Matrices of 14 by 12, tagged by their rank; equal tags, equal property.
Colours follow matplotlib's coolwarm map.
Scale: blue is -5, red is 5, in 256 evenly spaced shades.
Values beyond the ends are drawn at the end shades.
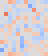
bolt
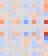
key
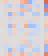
key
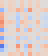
key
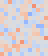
bolt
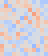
bolt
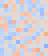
bolt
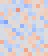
bolt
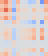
key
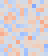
bolt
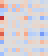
key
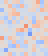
bolt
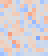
bolt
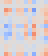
key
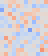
bolt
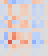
key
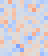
bolt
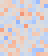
bolt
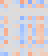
key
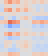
key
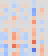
key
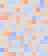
bolt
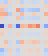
key
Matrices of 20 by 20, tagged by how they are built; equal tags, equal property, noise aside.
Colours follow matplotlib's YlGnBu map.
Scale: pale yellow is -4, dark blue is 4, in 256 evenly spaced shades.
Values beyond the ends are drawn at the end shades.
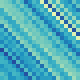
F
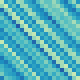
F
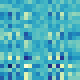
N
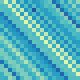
F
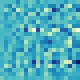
N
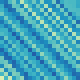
F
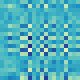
N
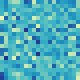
N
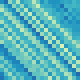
F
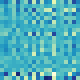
N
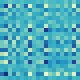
N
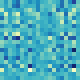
N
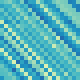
F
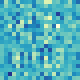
N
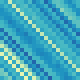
F
